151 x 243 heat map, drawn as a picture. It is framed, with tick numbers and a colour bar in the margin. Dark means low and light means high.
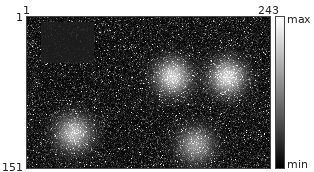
No row or column stands out. In the top left lies a patch that is calmer than the rest. There are four bumps. There is no overall slope. Most values sit low, with a long tail of high ones. Overall the values sit about 20% of the way up the scale. The halves do not mirror each other. The top left is the calmest part.
